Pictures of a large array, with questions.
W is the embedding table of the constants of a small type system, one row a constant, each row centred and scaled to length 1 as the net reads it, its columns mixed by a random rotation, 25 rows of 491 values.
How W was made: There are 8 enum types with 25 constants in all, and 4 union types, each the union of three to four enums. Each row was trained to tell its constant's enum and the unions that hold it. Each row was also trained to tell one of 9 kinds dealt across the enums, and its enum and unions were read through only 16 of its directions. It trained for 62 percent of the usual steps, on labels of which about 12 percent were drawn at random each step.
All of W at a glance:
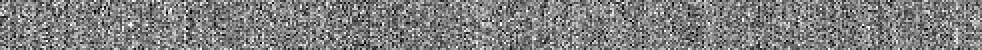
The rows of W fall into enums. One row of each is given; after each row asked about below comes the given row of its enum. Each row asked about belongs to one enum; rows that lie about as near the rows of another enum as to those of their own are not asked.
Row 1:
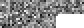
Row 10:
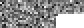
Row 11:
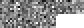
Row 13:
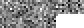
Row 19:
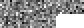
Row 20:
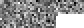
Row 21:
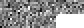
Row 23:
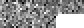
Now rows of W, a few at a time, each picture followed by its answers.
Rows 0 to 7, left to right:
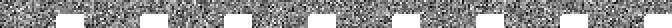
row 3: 21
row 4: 13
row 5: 11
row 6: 13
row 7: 13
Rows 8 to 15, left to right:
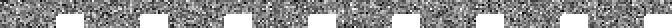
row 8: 10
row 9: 19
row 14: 19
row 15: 1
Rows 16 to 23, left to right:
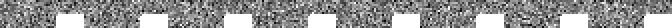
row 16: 20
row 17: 19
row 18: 23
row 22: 10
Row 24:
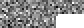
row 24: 11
